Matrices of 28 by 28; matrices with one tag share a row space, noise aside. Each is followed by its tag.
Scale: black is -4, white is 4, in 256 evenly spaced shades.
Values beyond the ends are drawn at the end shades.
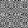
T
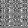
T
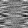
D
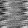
D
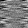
D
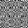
T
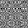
T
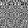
T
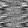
D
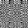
T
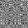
T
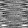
D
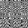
T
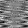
D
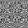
T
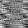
D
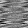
D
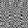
T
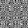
T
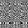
T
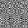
T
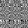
T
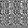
T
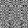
T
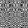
T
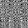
T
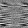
D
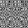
T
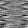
D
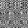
T
